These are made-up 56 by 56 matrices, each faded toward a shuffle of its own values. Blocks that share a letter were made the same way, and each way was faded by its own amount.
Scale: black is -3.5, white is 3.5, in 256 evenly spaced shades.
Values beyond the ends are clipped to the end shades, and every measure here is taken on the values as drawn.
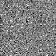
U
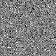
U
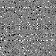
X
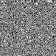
U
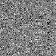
U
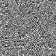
U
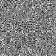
U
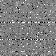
X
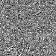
U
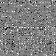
X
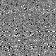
X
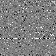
X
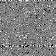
X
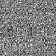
U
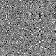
U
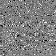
X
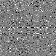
X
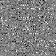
X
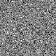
U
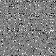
X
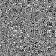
U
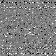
X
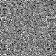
U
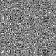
U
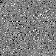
X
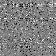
X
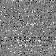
X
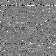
X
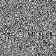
U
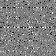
X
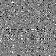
X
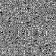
U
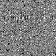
U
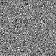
U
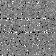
X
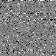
X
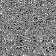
U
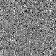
U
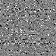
X
